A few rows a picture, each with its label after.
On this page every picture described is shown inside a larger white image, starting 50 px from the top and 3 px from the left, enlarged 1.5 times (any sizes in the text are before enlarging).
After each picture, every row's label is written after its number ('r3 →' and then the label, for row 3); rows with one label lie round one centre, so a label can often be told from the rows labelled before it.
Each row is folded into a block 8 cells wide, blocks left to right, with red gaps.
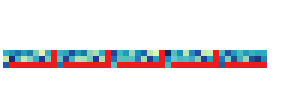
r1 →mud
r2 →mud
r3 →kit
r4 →kit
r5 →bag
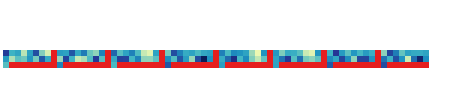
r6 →kit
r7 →mud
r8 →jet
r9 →bag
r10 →jet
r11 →jet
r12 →bag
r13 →bag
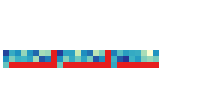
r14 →kit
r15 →kit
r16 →jet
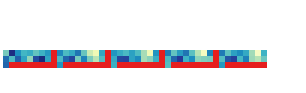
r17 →bag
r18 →jet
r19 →jet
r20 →jet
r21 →jet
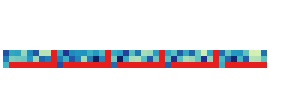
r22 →kit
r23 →bag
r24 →mud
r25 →mud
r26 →jet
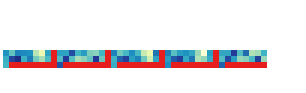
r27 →jet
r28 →mud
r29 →jet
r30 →jet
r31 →mud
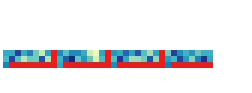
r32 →mud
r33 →jet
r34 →mud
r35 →bag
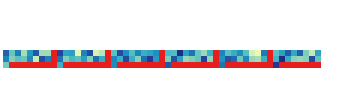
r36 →kit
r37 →kit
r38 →bag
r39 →mud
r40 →jet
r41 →mud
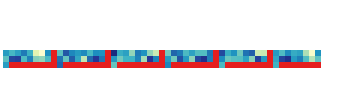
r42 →jet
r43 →bag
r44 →kit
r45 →bag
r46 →kit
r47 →jet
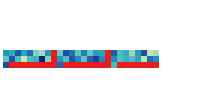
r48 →mud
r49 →bag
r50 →kit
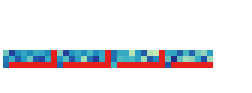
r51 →bag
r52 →bag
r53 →kit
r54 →mud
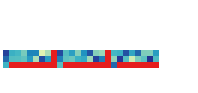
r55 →kit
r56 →kit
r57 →mud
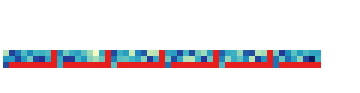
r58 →bag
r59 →jet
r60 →kit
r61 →mud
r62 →kit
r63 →bag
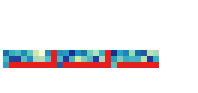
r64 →jet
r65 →mud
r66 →kit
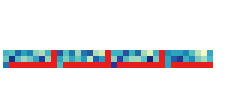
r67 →mud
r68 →kit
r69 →mud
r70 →jet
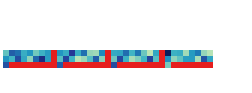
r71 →bag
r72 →mud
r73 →mud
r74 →kit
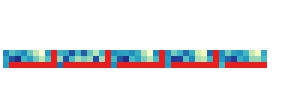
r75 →jet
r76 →mud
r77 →jet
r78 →jet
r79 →jet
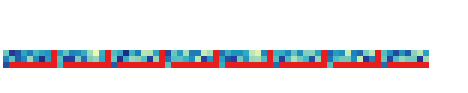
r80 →bag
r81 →jet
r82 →mud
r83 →kit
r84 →jet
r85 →mud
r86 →kit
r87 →mud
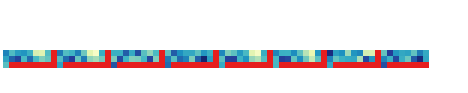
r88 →jet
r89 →jet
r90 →mud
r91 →bag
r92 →jet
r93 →jet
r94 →kit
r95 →bag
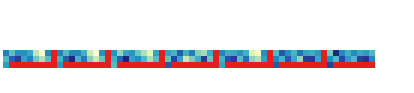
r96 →jet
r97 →jet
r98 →jet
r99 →mud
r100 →jet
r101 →bag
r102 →bag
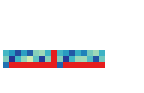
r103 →mud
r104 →mud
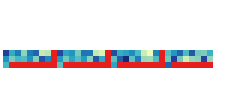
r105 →kit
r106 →kit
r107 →jet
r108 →mud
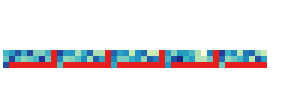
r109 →mud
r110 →kit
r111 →kit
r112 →jet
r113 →kit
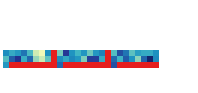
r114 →jet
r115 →bag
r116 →bag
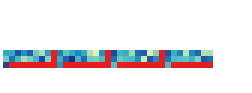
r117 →mud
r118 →jet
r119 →kit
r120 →kit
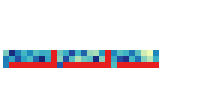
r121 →bag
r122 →mud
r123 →jet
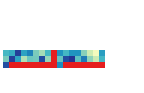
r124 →mud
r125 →jet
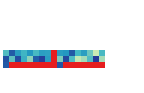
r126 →bag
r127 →mud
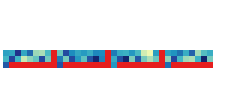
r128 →mud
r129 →bag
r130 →jet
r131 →mud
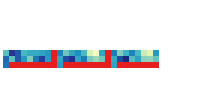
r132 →bag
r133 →jet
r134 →jet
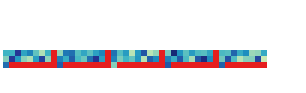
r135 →mud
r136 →bag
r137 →kit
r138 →bag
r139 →mud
